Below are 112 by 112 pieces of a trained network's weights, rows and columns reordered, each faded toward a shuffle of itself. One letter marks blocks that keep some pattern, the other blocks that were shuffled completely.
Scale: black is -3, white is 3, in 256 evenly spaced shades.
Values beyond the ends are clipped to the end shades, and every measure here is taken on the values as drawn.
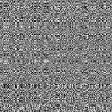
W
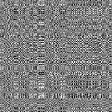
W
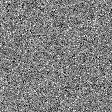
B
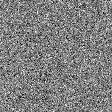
B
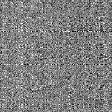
W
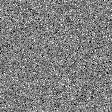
B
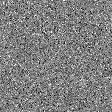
B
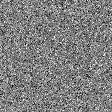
B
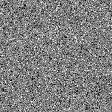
B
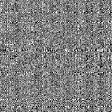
W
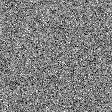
B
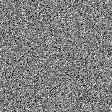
B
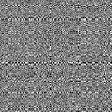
W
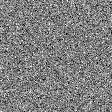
B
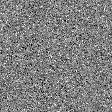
B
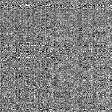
W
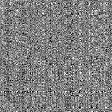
W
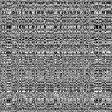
W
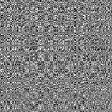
W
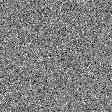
B
